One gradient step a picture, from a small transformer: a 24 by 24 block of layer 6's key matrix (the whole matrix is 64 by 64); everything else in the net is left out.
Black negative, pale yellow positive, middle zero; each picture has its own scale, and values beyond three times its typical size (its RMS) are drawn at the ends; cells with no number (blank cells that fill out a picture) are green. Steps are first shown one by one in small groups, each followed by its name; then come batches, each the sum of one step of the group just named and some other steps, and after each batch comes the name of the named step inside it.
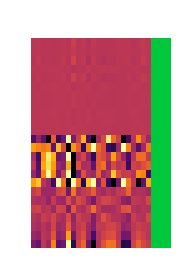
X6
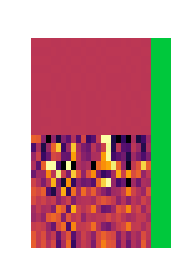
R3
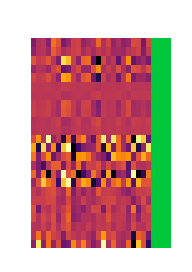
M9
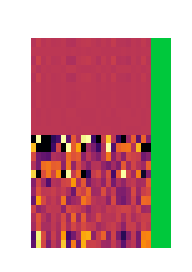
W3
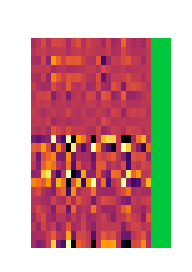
X6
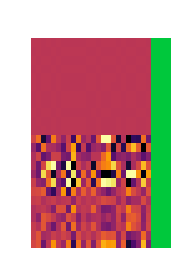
R3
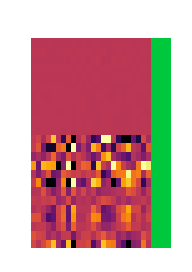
R3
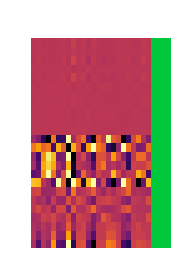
X6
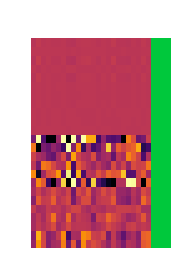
W3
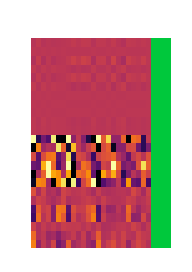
R3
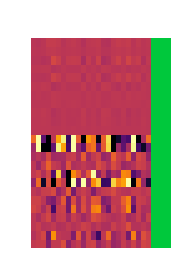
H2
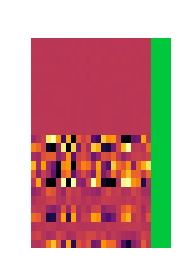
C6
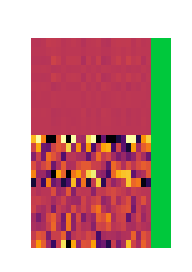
H2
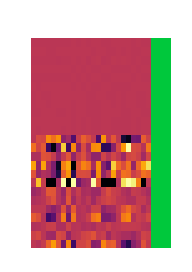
C6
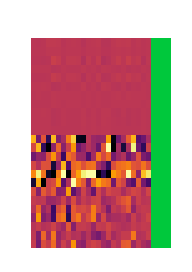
H2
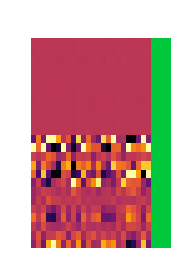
C6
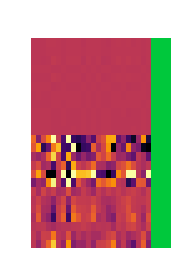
H2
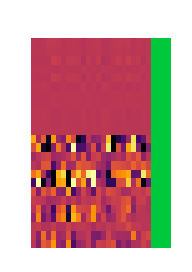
H2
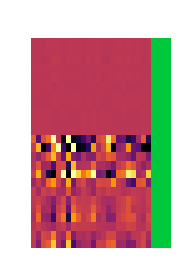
H2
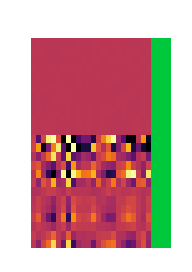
C6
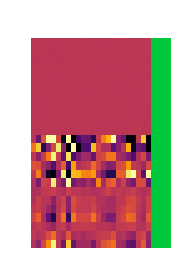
C6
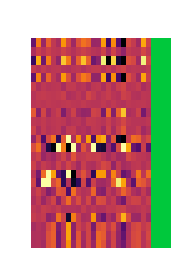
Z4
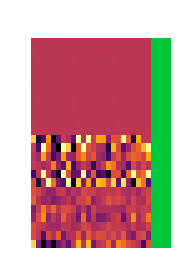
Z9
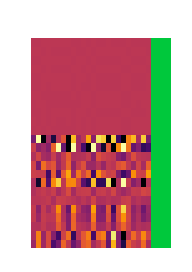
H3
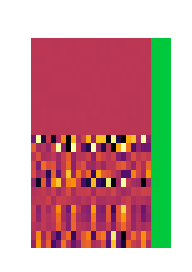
H3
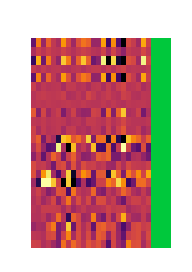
Z4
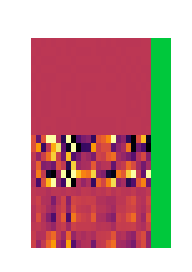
Z9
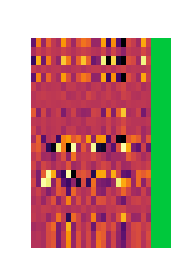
Z4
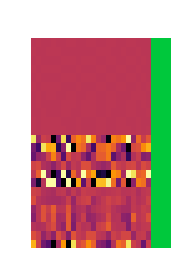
Z9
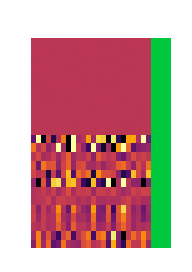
H3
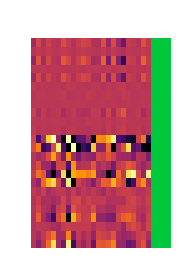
Z4
